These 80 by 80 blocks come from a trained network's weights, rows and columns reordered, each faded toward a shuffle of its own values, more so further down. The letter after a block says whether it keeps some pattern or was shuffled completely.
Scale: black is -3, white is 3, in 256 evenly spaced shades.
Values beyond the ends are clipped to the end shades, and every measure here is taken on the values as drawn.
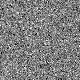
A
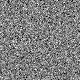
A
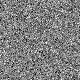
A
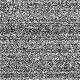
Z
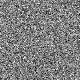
A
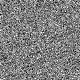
A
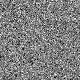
A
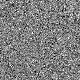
A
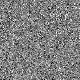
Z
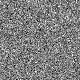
A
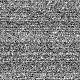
Z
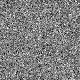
A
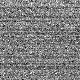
Z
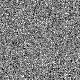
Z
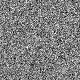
A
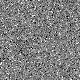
A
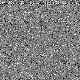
Z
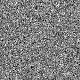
A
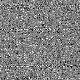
Z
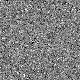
A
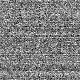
Z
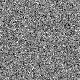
A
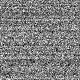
Z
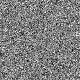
A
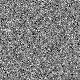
A
